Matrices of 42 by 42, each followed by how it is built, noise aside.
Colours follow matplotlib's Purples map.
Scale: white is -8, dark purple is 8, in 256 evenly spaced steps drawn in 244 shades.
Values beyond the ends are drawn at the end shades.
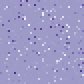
sparse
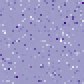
sparse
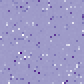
sparse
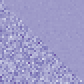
lower triangular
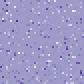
sparse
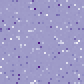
sparse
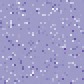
sparse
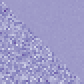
lower triangular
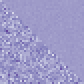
lower triangular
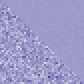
lower triangular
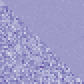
lower triangular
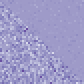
lower triangular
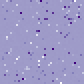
sparse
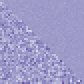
lower triangular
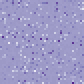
sparse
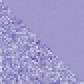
lower triangular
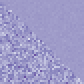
lower triangular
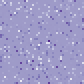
sparse
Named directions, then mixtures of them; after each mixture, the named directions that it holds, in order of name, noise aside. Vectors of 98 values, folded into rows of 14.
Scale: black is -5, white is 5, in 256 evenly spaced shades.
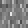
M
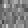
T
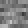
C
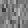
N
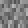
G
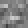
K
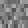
G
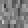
G, N, T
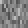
G, N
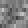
C, K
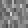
G, K, M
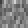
G, M, T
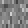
M, T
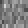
T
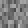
G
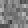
C, G, T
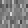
M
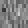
N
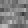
C
